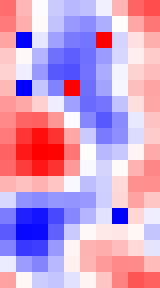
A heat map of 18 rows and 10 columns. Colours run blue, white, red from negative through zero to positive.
Lone odd cells: 5, 2 higher and 3 lower than their neighbours. Average level on the scale: 50%. Grain: blotchy. Ninth with the highest average: middle left.
